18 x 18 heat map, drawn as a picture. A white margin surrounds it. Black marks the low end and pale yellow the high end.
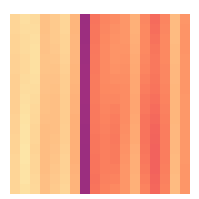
Grain: streaks running down. Odd lines: column 8. Average level on the scale: 80%.
